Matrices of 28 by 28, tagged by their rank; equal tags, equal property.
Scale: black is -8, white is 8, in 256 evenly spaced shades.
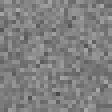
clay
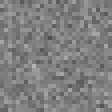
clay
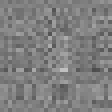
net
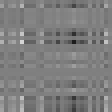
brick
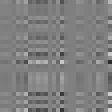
brick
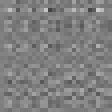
net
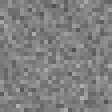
clay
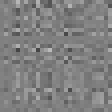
net
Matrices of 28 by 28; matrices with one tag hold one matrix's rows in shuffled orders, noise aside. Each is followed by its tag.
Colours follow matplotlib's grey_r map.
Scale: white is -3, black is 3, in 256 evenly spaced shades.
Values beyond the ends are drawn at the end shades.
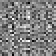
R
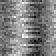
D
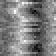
D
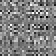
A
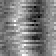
D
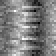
D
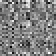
R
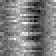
D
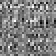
A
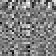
R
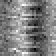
D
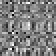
R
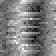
D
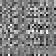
A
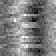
D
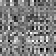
A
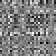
A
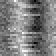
D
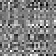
A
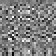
R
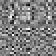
R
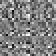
R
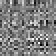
A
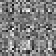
R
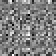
R
